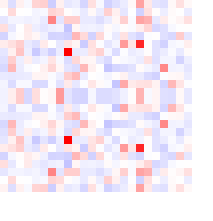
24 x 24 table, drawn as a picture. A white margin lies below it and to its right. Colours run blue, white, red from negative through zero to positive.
Odd rows or columns: none. Mirror symmetry: top to bottom. Histogram: skewed, a long tail of high values. Grain: fine.
